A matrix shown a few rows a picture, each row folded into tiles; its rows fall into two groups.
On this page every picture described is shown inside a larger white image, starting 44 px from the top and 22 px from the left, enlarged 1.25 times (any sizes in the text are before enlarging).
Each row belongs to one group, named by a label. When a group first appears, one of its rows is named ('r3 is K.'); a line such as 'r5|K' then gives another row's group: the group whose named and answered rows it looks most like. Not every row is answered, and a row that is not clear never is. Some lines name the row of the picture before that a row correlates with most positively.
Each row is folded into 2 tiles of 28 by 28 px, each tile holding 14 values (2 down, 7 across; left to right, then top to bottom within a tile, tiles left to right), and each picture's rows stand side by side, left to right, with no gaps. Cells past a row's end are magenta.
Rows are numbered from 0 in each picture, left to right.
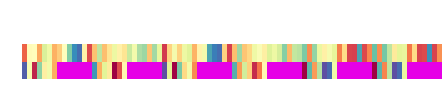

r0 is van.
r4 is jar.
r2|van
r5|jar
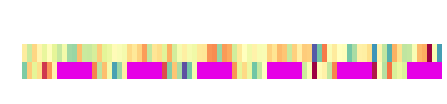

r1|jar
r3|jar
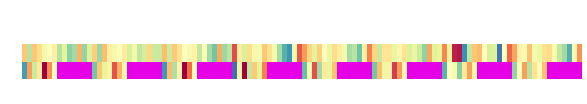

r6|van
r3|van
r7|van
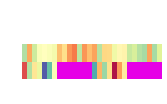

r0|jar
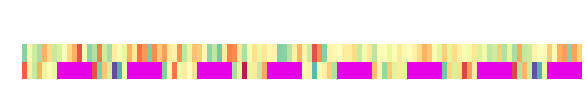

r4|van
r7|jar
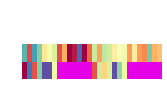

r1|jar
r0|jar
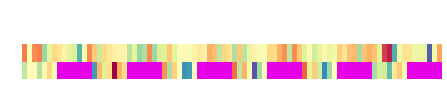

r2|jar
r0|van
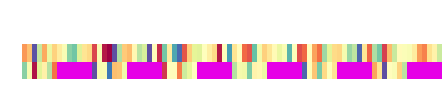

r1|van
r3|van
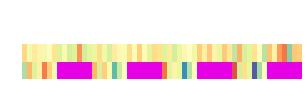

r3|jar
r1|jar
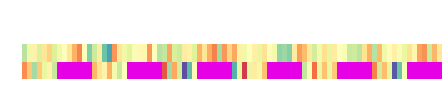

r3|van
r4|van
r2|jar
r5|jar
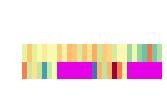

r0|jar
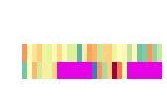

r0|van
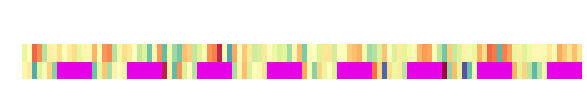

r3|van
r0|van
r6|jar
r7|jar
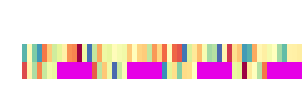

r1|jar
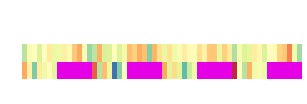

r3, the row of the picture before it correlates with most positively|0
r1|jar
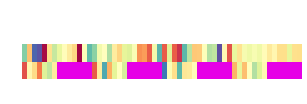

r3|jar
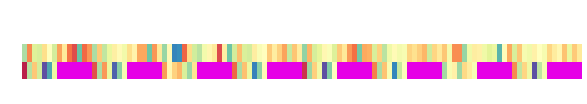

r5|jar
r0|jar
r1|jar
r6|van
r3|jar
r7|jar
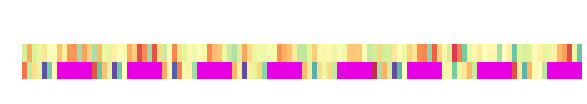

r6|van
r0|jar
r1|jar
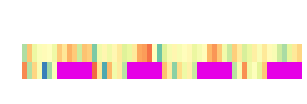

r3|van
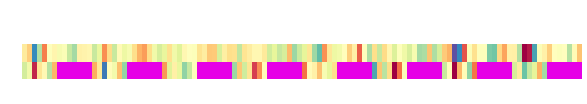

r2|jar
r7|van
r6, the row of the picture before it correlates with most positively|3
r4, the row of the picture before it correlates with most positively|1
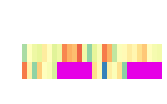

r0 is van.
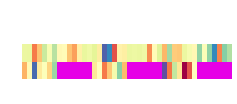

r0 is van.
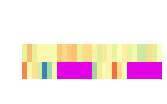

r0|jar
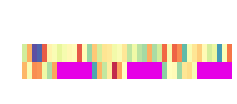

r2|van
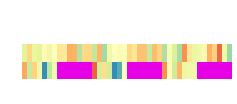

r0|jar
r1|jar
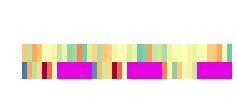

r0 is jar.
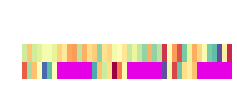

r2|van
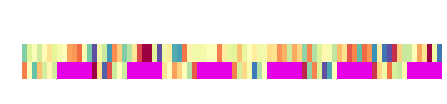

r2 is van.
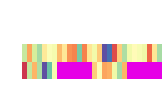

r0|jar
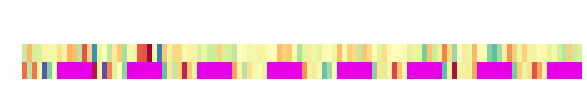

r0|jar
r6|van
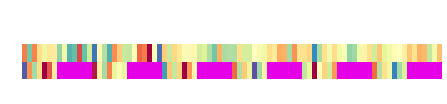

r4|van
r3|jar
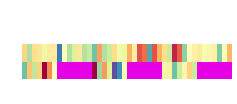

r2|van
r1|jar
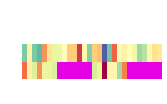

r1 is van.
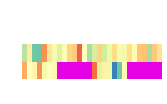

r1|jar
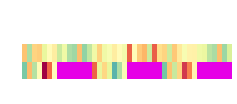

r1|jar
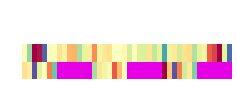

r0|van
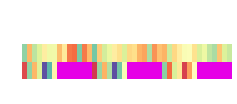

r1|jar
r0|jar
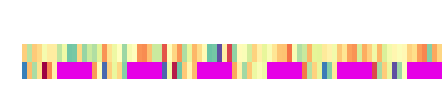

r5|jar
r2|van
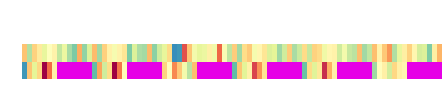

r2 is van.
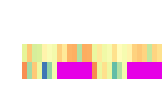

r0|jar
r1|jar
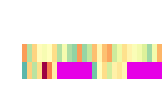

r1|van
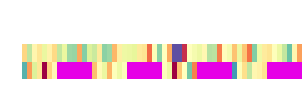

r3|van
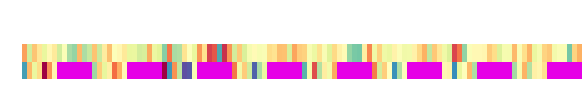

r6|van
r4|van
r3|jar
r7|van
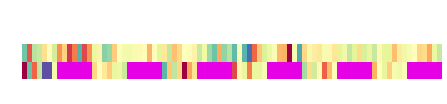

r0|jar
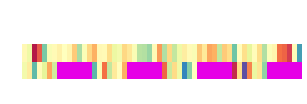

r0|van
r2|jar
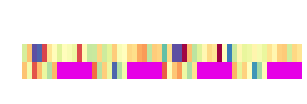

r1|jar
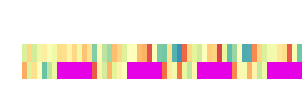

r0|jar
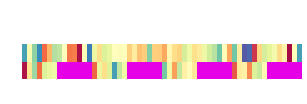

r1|jar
